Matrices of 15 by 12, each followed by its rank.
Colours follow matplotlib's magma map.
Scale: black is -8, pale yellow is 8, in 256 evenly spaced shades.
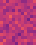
full rank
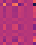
one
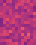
full rank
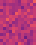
full rank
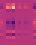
one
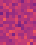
full rank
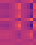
one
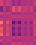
one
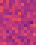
full rank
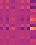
one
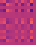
one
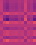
one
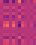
one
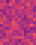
full rank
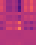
one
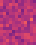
full rank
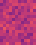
full rank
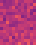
full rank
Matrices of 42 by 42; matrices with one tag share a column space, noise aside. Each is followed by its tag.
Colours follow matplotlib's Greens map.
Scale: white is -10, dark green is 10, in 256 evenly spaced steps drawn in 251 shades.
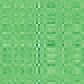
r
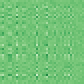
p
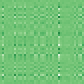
p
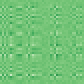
p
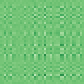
p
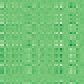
r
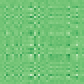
p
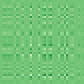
p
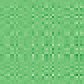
p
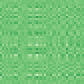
p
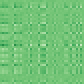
r
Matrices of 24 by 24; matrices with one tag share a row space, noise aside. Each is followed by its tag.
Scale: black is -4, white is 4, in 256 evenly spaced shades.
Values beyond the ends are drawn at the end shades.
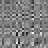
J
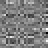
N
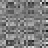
N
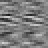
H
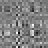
J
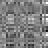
N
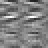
H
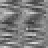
H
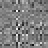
J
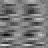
H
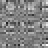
N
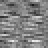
H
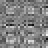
N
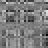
N
